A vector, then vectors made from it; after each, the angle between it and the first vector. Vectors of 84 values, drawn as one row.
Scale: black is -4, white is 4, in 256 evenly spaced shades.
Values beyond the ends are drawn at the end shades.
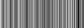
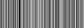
orthogonal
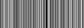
orthogonal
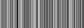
partly aligned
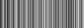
nearly opposite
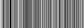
partly aligned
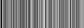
orthogonal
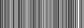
nearly opposite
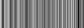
nearly parallel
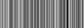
partly aligned
